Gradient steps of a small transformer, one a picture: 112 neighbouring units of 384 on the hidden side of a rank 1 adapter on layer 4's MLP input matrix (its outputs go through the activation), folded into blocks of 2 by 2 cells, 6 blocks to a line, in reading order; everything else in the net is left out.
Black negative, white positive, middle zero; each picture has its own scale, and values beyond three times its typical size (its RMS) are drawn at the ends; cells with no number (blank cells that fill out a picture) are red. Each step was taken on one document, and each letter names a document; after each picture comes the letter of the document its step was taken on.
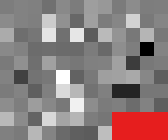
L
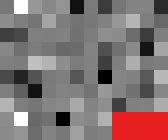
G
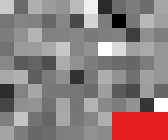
G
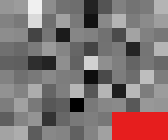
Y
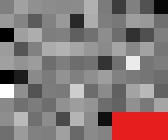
G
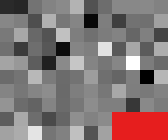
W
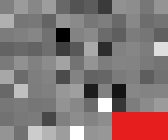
W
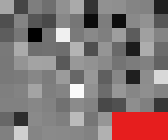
Y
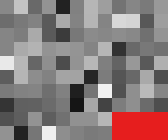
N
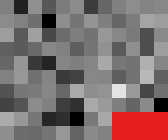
L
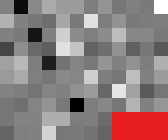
Y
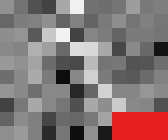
N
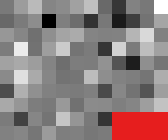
G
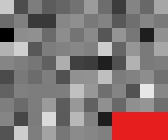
G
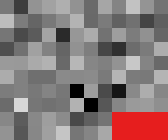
N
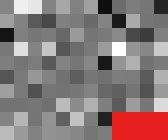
G
